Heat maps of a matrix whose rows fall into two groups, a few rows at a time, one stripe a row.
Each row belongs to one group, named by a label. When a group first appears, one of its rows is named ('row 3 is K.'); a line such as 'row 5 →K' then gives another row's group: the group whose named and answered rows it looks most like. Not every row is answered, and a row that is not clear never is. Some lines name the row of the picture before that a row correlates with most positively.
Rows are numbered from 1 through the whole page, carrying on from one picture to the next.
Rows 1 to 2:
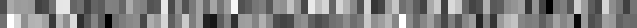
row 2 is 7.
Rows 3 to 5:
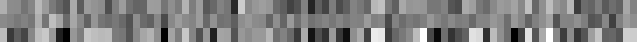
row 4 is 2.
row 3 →7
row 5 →7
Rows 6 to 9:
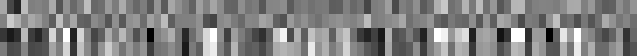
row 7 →7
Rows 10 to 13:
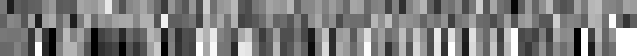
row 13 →2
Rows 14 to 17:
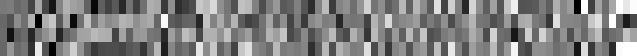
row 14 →2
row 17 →2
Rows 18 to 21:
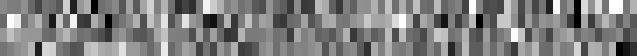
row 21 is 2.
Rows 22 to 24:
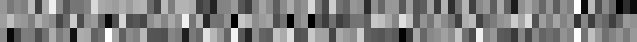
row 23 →7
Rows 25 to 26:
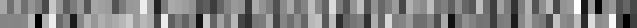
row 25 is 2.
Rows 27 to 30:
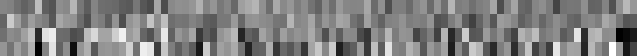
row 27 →2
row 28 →7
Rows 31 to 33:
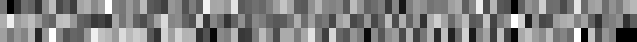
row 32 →7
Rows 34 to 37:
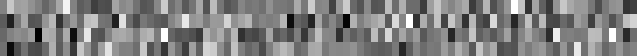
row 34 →7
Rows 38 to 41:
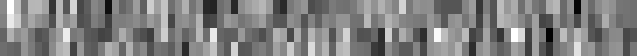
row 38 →7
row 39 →7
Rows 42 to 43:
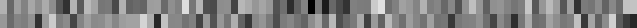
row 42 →7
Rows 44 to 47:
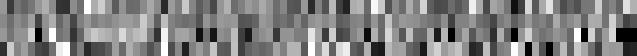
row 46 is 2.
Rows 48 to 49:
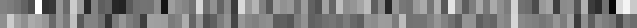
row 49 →7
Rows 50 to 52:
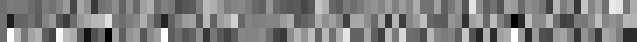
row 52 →7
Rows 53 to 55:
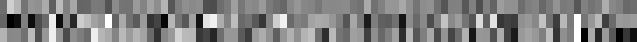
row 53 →7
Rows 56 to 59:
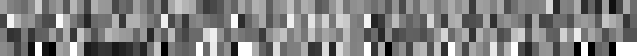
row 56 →2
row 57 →7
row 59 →2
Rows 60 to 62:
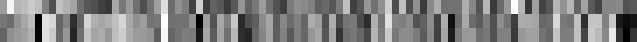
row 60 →7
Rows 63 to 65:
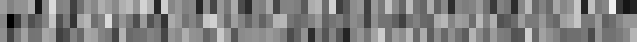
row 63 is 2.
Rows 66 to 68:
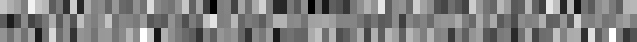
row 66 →7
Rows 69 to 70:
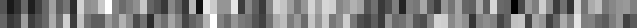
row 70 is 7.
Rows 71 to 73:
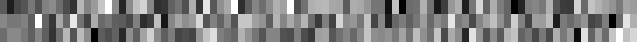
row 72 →2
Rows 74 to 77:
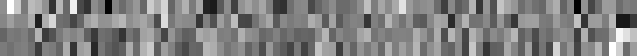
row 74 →7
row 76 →2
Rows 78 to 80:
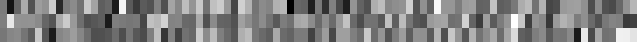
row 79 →7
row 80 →2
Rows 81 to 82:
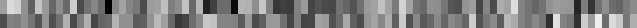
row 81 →7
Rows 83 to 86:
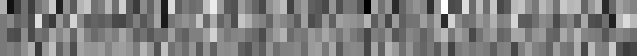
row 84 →2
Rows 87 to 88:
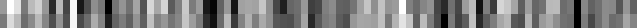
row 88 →7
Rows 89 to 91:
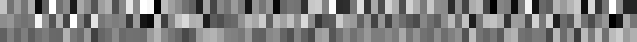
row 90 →2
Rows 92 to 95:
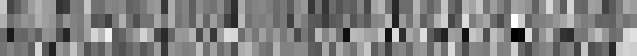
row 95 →2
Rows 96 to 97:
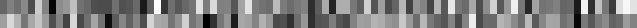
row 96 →2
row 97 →7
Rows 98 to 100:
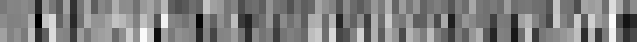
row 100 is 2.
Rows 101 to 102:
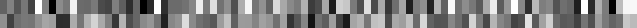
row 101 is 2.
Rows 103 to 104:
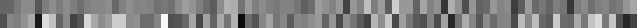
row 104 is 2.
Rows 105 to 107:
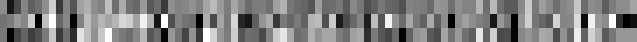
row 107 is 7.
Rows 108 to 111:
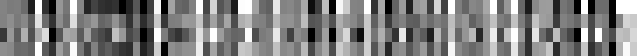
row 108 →2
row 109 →2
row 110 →2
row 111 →2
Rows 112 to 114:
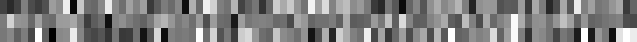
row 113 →7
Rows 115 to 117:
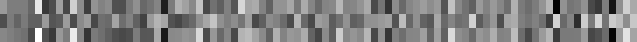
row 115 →2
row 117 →2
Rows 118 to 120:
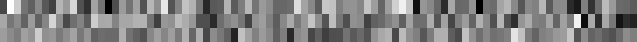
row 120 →7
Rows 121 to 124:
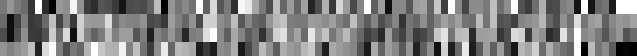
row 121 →2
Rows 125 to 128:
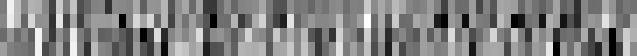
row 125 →7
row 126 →7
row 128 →2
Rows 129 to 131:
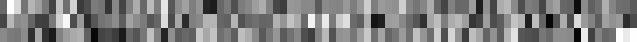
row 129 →7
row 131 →2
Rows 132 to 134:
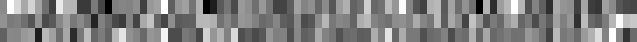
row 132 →7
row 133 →2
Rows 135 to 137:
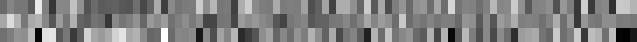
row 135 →2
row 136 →7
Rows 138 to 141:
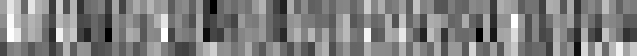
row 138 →7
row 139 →7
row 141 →2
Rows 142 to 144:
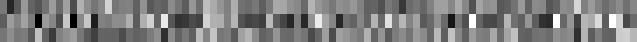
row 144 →2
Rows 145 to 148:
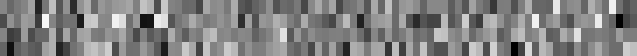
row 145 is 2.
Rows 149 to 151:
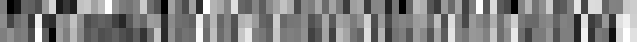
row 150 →2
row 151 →2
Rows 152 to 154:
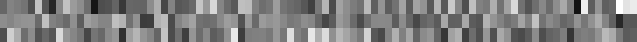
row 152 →2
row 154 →7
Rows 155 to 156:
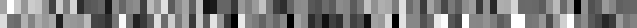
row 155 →7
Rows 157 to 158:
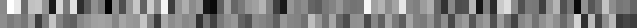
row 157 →7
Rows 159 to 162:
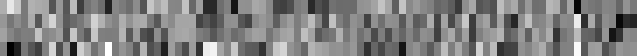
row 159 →7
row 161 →2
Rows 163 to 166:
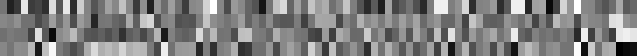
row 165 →2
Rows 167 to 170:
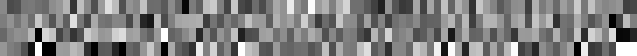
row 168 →2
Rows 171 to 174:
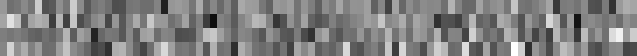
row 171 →2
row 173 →2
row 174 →7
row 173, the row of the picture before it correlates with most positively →170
